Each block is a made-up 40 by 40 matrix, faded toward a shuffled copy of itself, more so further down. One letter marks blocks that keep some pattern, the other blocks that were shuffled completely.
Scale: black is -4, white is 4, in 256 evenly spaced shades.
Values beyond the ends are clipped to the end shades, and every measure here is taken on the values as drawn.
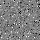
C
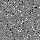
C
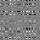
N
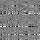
N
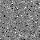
C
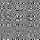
N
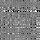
N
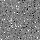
C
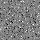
C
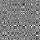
N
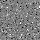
C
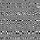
N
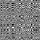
N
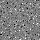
C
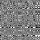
N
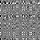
N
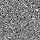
C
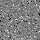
C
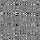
N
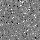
C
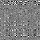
N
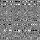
N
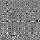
N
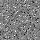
C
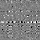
N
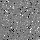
C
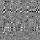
N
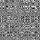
N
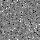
C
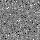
C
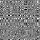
N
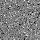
C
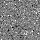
C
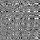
N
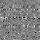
N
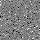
C
